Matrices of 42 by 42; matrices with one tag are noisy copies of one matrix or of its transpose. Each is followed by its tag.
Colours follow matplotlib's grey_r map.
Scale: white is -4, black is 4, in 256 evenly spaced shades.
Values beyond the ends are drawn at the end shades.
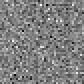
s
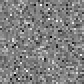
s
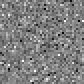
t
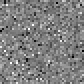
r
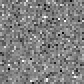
t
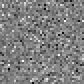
t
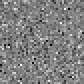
t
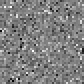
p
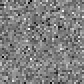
r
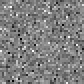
p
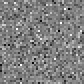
t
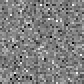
s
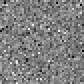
r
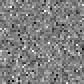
p
